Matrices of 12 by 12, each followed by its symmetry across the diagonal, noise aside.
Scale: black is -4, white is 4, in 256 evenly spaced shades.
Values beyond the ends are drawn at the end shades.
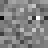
neither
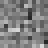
antisymmetric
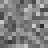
neither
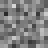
antisymmetric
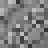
symmetric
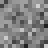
symmetric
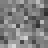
antisymmetric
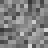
symmetric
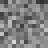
neither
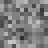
antisymmetric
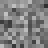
neither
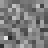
neither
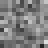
antisymmetric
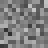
antisymmetric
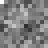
symmetric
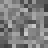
symmetric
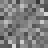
symmetric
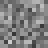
neither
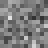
neither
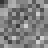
symmetric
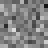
neither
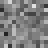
antisymmetric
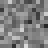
antisymmetric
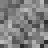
symmetric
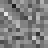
antisymmetric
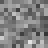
neither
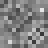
symmetric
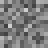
symmetric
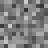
antisymmetric
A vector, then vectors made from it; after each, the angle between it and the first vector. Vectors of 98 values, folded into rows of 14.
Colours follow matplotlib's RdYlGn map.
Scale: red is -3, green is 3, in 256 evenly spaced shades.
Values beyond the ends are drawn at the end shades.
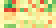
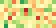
partly aligned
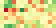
nearly parallel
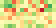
nearly parallel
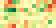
nearly opposite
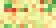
nearly parallel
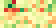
nearly parallel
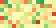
orthogonal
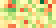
nearly opposite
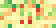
partly aligned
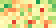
partly aligned
